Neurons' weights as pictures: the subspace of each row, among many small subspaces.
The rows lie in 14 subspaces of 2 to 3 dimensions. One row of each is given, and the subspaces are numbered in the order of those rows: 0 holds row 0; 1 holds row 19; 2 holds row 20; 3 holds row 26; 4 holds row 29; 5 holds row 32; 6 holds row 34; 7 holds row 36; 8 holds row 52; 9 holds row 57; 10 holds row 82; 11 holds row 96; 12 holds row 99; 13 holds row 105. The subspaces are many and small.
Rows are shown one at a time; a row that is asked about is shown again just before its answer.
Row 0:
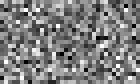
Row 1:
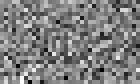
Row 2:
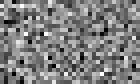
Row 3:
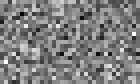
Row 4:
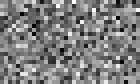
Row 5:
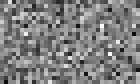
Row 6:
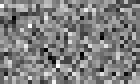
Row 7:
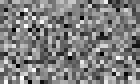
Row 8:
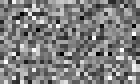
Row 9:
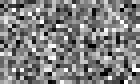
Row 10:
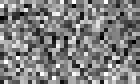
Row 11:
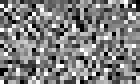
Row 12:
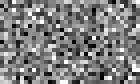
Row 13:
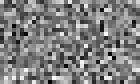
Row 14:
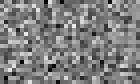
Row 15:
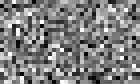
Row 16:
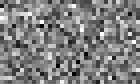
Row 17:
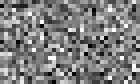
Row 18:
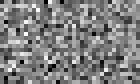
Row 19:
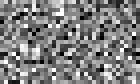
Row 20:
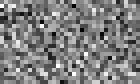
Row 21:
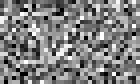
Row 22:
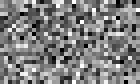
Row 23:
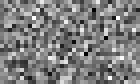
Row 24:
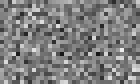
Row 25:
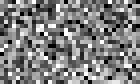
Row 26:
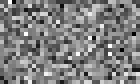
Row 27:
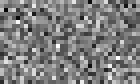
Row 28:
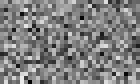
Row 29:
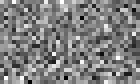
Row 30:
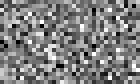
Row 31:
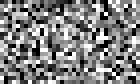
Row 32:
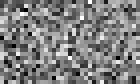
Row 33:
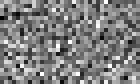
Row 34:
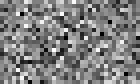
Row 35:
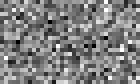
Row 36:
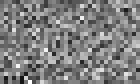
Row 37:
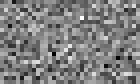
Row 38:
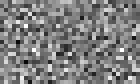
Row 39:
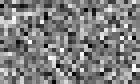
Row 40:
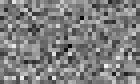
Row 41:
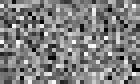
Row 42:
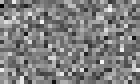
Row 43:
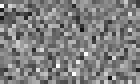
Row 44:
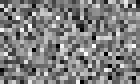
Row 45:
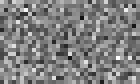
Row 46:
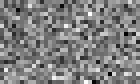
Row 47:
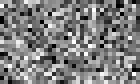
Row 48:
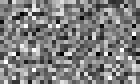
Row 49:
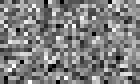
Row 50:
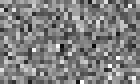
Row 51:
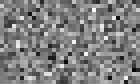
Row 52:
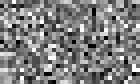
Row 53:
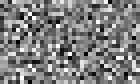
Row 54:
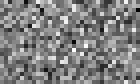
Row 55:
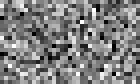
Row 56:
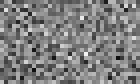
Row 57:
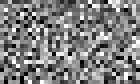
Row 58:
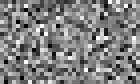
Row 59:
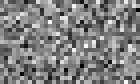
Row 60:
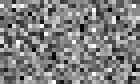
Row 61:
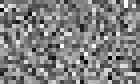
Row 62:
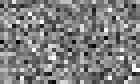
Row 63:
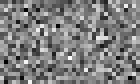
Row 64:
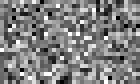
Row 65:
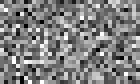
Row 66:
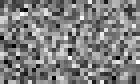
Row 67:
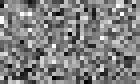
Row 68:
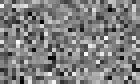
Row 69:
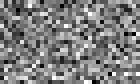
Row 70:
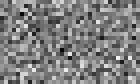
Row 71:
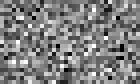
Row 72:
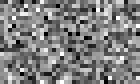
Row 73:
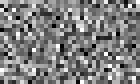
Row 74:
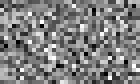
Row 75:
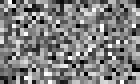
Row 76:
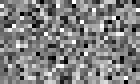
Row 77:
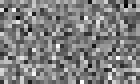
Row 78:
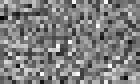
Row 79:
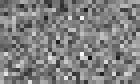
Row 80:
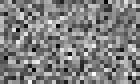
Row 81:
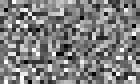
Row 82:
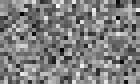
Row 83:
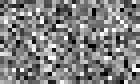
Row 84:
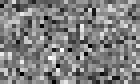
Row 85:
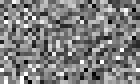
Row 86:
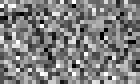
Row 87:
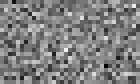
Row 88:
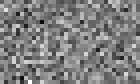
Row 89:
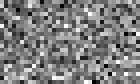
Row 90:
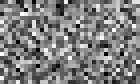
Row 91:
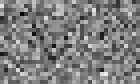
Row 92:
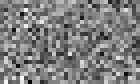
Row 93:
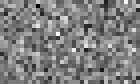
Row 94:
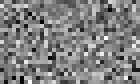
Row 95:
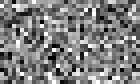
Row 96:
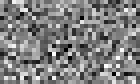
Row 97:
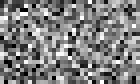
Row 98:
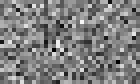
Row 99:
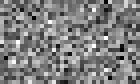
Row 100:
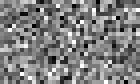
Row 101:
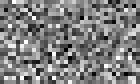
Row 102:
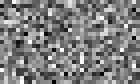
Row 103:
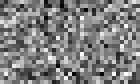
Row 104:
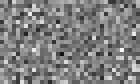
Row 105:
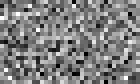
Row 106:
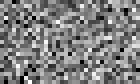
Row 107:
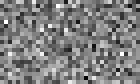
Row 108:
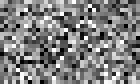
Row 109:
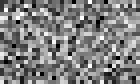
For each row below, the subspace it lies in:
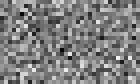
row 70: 10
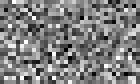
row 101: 11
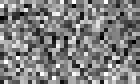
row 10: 2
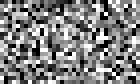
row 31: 0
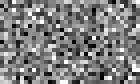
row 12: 1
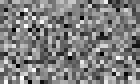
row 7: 9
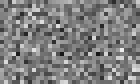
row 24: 1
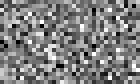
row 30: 5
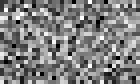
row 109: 2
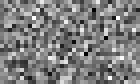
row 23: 12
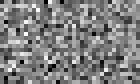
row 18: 4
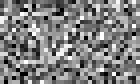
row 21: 8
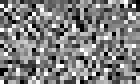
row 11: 13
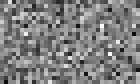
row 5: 3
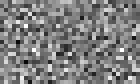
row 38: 8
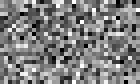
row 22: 10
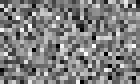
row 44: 13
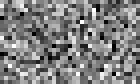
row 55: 11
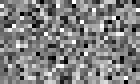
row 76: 10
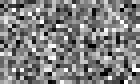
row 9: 0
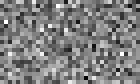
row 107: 0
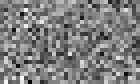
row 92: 9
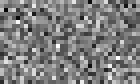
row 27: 2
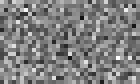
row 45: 5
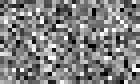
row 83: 0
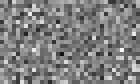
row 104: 1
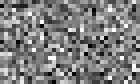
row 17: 9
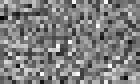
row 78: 13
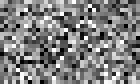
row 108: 6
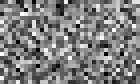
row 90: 0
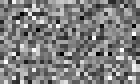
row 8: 1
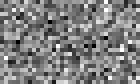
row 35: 12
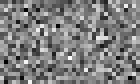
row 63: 0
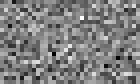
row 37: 11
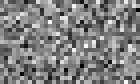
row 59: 12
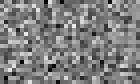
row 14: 4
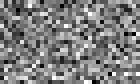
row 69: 3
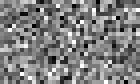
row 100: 12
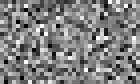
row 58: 0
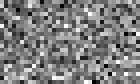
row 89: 3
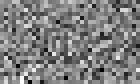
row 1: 7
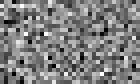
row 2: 4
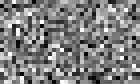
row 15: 6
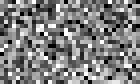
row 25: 0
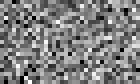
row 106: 7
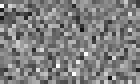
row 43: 13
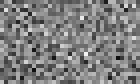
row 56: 5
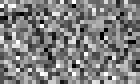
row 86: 2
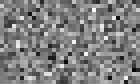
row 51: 10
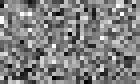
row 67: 3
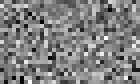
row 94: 9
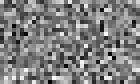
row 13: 3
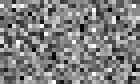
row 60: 11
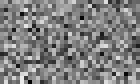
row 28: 9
